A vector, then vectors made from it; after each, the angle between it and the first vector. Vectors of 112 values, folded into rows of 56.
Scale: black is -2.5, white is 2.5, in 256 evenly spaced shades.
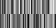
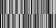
partly aligned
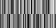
nearly parallel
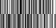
partly aligned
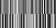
orthogonal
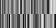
nearly parallel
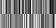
nearly opposite
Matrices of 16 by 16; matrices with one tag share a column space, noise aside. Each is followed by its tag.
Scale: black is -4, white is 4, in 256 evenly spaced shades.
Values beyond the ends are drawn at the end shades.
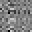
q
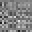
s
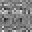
q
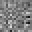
s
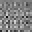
s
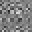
q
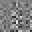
s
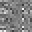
q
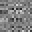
q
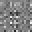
s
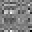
q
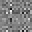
q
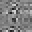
q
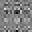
q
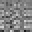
s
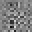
s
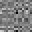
q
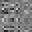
q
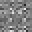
q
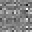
q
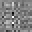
s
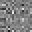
q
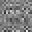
q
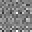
q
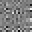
q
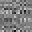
q
